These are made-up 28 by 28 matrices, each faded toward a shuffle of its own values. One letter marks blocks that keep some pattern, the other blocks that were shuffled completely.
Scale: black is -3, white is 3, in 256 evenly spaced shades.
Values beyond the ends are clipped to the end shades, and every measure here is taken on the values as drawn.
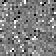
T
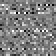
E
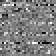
E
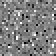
T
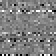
E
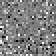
T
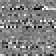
E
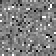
T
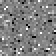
T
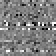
E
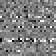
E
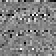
E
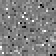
T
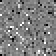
T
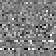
E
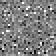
T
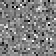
T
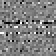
E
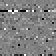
E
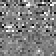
E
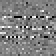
E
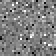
T
